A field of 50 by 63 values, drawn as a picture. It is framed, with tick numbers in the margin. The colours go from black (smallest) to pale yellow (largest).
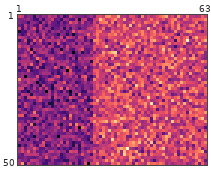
Stripes: none. Seam: vertical, 40% of the way across, the right part higher. Histogram: bell-shaped.
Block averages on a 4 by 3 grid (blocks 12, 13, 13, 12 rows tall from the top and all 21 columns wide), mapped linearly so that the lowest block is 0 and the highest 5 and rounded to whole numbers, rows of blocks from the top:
0 4 5
0 4 5
0 4 5
0 4 5
